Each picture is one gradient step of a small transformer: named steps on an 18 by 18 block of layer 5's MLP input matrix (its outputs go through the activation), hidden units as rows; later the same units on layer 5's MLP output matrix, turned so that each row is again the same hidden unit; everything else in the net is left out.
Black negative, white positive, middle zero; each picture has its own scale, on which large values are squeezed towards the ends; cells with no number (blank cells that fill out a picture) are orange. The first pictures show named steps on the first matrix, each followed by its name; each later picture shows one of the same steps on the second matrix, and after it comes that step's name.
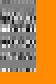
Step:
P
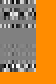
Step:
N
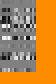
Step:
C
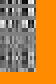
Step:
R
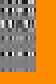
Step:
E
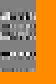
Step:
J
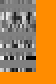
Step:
P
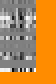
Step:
C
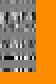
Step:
P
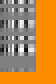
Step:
E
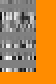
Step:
P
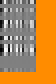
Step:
E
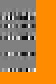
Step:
J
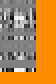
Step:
C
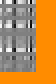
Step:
R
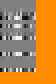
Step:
J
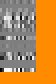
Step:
C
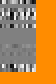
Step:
N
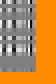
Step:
E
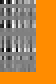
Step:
R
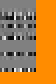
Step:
J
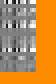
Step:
R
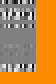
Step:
N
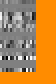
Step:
P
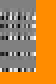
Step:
J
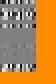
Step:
N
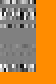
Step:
N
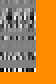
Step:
C
